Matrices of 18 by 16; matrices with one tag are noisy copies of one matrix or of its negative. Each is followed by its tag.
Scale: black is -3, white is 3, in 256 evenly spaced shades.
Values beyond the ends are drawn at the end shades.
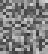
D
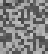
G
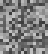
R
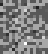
R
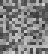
R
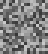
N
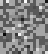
G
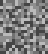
G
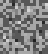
D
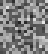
G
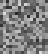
N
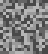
D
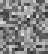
N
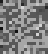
R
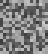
D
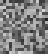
D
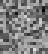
R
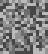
D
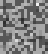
G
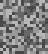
N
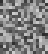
G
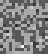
D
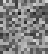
R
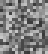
R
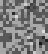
G
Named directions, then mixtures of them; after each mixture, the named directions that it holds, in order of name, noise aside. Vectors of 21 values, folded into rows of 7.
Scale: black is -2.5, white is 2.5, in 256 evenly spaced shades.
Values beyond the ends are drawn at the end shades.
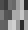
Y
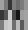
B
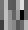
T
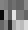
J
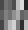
T, Y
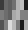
T, Y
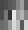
J, Y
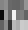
J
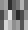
B, T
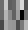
T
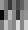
B, J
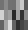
J, T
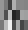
B, J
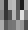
T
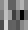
T, Y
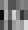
J, T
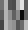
T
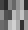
Y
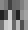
B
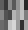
Y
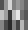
B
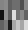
J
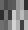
J, Y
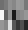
J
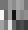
J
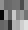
J
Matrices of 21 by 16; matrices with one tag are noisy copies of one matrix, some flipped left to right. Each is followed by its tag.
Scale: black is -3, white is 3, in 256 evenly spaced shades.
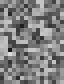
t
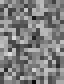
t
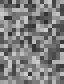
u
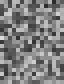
u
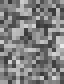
t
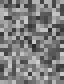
u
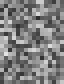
t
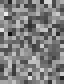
u
